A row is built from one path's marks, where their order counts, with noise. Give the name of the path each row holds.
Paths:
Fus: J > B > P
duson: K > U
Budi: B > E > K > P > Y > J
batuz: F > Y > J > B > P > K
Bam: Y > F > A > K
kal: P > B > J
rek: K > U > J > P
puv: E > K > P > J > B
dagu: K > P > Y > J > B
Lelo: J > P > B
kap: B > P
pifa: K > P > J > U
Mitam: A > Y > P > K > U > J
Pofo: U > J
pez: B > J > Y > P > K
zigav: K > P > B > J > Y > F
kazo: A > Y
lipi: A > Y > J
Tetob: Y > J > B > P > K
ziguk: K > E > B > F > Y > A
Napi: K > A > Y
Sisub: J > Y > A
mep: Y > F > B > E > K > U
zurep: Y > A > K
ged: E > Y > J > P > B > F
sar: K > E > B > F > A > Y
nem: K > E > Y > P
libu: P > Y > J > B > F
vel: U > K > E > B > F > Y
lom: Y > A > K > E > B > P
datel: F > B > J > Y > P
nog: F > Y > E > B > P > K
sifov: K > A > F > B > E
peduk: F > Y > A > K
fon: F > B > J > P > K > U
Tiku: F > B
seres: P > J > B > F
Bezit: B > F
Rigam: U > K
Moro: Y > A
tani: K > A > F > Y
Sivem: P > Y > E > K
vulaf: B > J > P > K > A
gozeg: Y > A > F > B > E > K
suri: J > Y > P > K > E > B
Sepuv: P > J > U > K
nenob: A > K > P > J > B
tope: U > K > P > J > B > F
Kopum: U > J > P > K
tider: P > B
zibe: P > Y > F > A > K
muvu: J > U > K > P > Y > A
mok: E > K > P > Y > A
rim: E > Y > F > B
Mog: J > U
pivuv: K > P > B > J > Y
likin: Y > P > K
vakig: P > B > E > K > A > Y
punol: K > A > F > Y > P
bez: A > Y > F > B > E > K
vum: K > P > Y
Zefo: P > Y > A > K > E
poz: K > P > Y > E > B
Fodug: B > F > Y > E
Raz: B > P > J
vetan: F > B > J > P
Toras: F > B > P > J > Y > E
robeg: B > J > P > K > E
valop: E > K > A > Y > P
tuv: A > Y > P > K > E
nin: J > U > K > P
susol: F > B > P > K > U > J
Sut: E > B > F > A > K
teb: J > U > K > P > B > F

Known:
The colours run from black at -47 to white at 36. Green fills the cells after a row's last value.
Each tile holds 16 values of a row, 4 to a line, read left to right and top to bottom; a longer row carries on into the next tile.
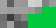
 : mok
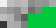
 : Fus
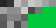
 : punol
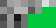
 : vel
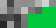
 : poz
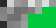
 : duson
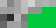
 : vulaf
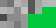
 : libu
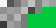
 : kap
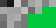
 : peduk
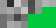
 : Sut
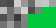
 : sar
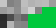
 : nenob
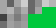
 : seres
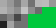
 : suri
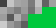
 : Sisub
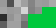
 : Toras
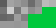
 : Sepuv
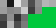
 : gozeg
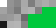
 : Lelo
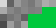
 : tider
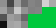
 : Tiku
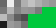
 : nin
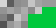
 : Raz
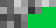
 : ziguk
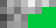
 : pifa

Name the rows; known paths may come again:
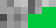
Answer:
seres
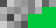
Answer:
Sisub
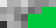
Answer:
Fus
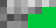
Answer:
rek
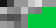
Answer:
Napi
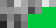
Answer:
mep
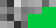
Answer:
Moro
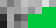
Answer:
tope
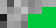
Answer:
Toras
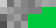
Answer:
tider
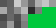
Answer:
ziguk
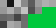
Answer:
Sut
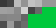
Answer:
punol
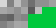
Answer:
kal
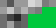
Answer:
valop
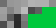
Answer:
nem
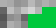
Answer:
Kopum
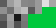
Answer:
vel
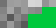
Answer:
muvu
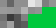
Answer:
mok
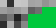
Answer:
lom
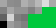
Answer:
teb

